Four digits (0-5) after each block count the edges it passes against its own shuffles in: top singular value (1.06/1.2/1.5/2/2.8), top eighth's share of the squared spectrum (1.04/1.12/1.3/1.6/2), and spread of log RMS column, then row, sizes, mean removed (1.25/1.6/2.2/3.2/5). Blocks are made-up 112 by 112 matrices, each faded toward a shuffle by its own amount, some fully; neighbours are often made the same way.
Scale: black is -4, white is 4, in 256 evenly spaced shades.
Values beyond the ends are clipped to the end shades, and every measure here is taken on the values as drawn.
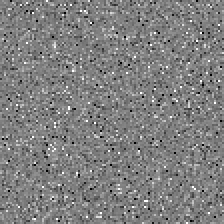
3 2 0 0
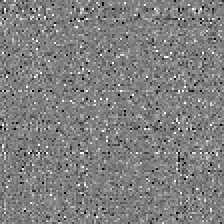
4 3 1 2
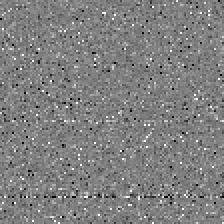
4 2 0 1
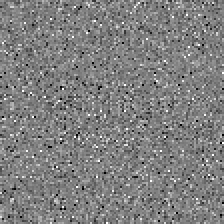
3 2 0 1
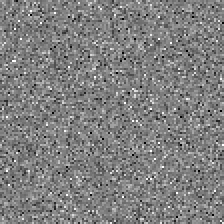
0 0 0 0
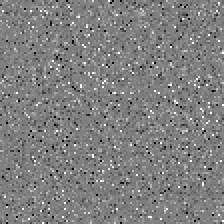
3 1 0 0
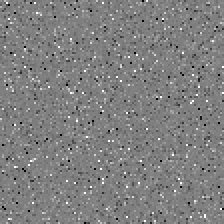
0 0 0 0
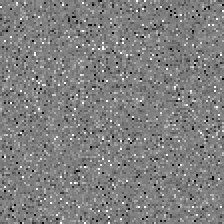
2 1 0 0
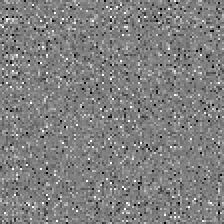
4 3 2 2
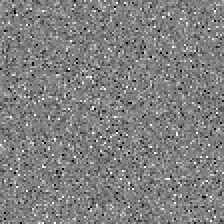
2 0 0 0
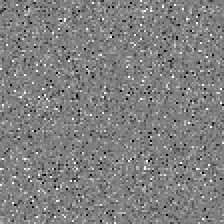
1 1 1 1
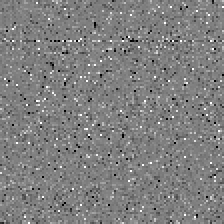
3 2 0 1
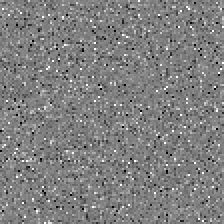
2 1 0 0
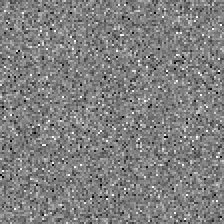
0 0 0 0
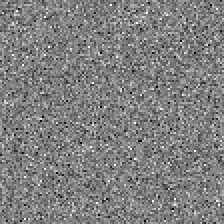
0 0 0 0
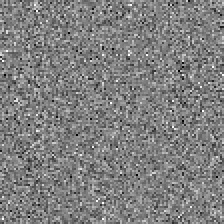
0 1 2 0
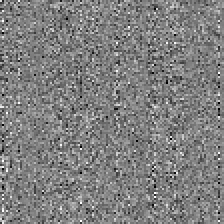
1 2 4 0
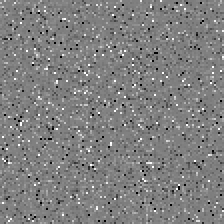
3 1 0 0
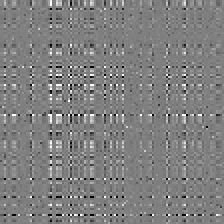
5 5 4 4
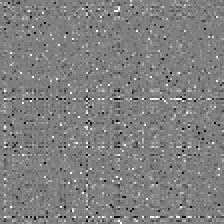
5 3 2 2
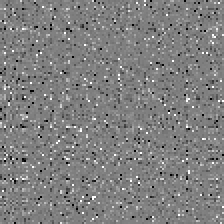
4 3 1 1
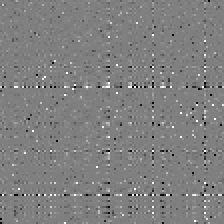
5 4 2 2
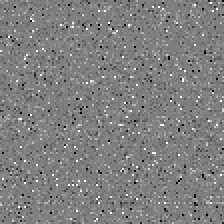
2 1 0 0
